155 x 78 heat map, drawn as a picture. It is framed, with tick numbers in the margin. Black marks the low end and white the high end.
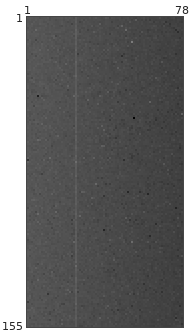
Column 25 differs from the columns beside it. Overall the values sit about 30% of the way up the scale. There is an overall slope up to the left.
